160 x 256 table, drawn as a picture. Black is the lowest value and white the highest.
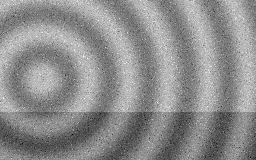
Seam: horizontal, 70% of the way down, the top part higher. Histogram: bell-shaped. Rings: centred on the middle left.
